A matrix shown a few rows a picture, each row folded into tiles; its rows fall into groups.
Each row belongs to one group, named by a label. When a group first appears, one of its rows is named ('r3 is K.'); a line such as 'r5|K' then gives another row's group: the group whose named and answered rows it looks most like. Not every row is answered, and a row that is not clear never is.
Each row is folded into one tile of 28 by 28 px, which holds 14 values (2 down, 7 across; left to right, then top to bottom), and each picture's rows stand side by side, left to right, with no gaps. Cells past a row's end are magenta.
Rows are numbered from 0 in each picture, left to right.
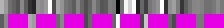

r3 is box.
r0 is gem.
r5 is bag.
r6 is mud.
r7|gem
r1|bag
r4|bag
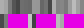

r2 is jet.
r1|mud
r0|gem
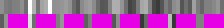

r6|mud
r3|gem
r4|gem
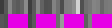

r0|box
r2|bag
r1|box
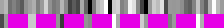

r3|bag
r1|jet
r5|bag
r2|mud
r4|jet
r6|gem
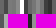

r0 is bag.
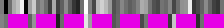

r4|box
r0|bag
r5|gem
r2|box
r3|jet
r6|bag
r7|box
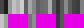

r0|bag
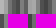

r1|gem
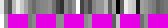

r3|bag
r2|bag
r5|gem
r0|jet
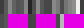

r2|bag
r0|box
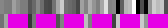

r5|bag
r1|box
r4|bag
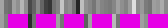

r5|jet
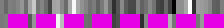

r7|gem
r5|box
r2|jet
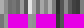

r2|box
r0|gem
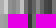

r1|box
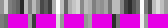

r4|gem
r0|mud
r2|jet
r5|jet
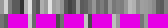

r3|mud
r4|jet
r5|gem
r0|mud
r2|gem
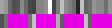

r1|bag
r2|mud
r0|gem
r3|mud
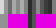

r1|box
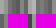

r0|gem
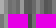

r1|box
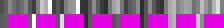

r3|box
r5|box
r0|box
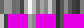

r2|box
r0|mud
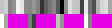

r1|mud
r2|bag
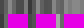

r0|box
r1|box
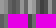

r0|gem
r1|gem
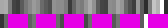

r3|gem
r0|gem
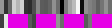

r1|box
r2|bag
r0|bag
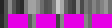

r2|gem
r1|gem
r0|box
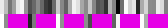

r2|jet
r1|box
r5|jet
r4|bag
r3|mud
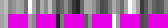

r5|box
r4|jet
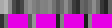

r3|box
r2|box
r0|gem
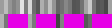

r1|jet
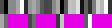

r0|bag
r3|bag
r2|bag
